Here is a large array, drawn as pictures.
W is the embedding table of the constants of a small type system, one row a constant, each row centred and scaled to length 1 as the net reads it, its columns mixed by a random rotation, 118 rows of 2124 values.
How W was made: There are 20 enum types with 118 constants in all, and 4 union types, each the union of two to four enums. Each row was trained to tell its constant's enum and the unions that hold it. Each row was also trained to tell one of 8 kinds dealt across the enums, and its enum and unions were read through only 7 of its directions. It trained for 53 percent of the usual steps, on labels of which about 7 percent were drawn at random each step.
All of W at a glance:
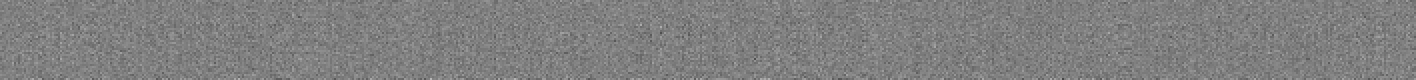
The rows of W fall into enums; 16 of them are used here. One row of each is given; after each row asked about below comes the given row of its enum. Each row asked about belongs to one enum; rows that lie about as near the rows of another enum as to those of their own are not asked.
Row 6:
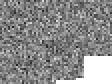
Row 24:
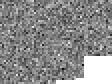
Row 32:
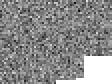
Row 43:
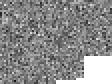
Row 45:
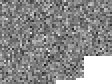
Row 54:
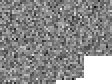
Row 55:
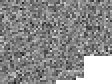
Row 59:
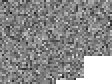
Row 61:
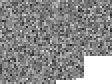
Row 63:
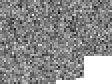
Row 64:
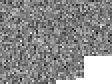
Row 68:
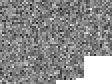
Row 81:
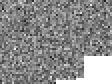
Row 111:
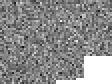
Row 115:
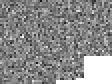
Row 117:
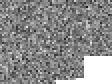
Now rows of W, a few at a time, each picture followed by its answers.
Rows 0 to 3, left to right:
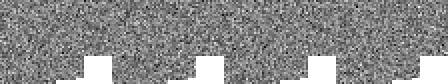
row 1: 117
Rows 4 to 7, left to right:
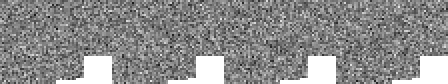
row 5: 117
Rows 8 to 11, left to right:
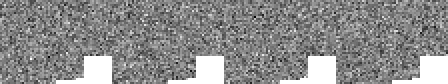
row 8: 6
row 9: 68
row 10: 45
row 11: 55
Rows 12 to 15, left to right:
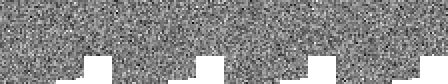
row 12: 45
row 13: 43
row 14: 6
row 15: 61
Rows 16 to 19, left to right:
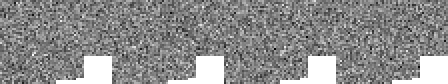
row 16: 111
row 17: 63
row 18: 81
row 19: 64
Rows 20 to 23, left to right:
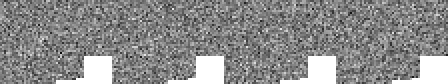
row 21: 45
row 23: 111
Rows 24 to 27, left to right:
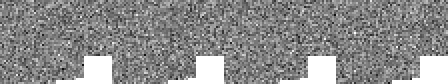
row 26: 117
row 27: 81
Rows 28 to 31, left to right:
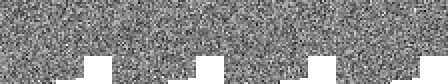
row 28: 117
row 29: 43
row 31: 115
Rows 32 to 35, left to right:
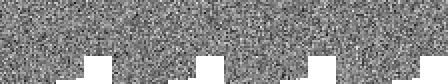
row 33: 81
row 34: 61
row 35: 63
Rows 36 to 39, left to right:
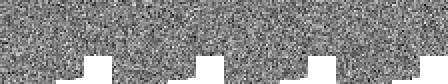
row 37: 115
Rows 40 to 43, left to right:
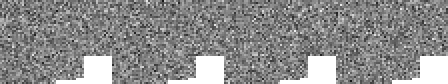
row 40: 6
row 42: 45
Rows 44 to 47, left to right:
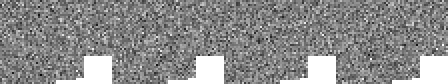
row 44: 115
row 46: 61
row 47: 61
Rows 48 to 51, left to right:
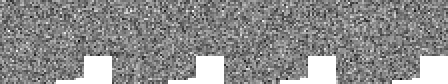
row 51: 32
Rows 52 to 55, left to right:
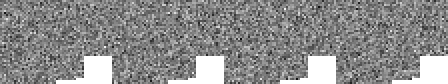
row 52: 43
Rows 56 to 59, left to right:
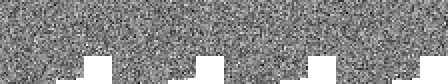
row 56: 59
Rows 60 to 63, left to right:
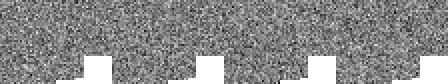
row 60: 32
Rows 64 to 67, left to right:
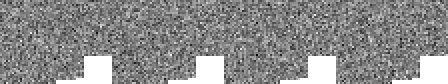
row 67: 55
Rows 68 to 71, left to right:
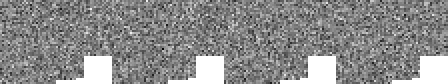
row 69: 81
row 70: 55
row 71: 115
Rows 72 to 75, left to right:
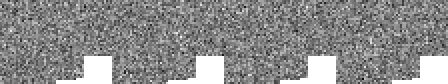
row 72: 111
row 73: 115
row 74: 81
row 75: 45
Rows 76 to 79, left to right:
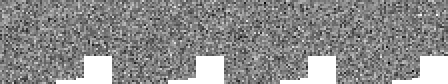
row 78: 43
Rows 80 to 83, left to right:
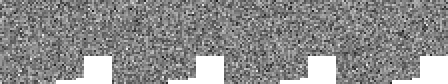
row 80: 6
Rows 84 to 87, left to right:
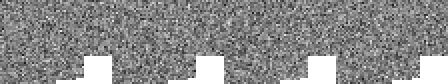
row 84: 55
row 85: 111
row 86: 43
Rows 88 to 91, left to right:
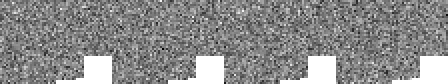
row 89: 54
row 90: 81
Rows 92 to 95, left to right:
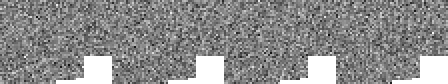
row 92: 32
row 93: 111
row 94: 54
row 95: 32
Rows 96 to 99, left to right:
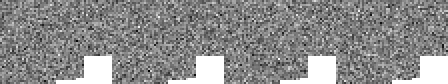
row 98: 61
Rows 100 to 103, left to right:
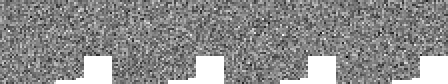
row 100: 45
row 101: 111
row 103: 117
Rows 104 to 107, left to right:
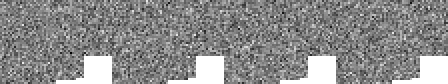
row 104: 54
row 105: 115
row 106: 63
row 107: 32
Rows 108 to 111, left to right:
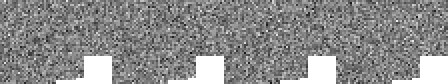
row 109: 43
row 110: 55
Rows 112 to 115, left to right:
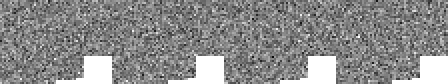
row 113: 61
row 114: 6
